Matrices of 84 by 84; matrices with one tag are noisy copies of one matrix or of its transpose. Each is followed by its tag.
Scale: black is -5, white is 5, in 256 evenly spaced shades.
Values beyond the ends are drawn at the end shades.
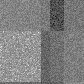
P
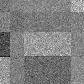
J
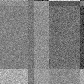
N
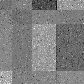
J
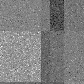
P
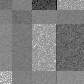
J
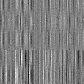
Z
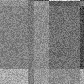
N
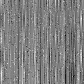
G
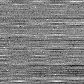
G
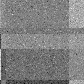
N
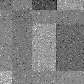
J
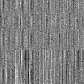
Z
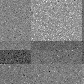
P
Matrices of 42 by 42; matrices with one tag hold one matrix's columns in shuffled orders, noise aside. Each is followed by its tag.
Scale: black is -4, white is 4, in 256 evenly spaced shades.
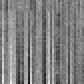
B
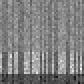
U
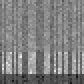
U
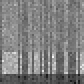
U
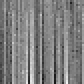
B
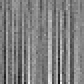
B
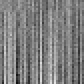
B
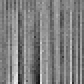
B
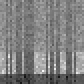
U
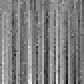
B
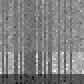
U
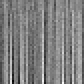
B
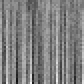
B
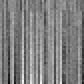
B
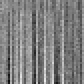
B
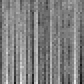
B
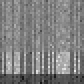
U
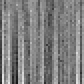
B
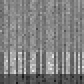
U
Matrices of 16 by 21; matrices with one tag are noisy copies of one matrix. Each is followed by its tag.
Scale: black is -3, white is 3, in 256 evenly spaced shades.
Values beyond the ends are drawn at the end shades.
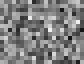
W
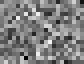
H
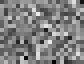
H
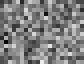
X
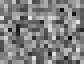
W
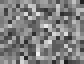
H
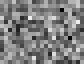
W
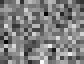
X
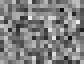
W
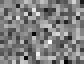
H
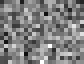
X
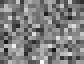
X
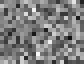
H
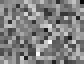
H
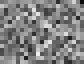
H
